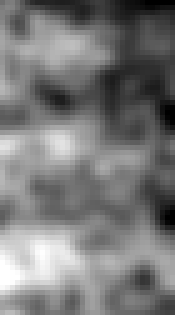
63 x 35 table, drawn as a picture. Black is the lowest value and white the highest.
Calmest part: top right. Ninth with the lowest average: top right. Ninth with the highest average: bottom left. Average level on the scale: 50%. Lone odd cells: none. Stripes: horizontal, repeating 3 times. Slope: up to the bottom left.
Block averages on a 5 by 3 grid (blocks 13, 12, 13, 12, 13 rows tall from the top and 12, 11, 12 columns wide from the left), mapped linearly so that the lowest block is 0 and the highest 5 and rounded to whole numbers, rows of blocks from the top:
3 2 0 | 2 1 0 | 4 3 2 | 4 3 2 | 5 4 2
